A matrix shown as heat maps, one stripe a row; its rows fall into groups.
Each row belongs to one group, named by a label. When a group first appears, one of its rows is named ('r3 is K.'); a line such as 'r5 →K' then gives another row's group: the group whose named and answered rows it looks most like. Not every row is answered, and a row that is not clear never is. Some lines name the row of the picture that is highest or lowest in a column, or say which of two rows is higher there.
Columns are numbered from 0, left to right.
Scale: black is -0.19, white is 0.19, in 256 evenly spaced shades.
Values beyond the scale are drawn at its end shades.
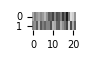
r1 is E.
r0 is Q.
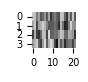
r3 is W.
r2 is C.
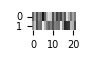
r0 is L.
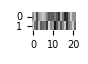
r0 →Q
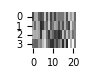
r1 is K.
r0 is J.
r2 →W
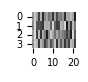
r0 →L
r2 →E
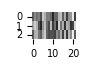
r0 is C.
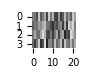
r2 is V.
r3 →K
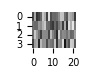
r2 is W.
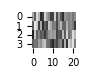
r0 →K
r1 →L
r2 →L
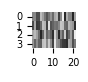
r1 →C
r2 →K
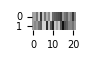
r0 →W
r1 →K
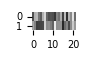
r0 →J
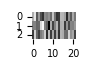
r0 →E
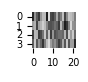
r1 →Q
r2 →J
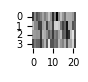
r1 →K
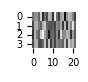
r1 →J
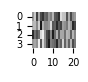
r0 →E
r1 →W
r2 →V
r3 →W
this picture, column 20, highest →2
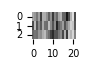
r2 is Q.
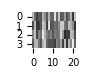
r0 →K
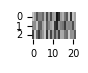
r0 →E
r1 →W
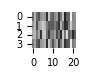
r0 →V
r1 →Q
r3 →V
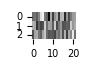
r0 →V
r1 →K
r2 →J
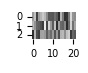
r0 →Q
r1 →K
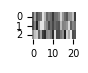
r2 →L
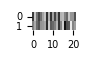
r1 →V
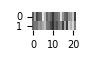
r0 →C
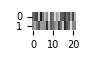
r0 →K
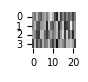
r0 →W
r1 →V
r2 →V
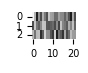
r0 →E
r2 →K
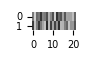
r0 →L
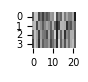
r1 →E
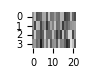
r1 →K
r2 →W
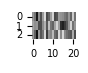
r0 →E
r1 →K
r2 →E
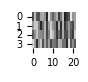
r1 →W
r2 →W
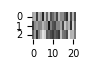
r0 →E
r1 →J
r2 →Q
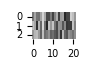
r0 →V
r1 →E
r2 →W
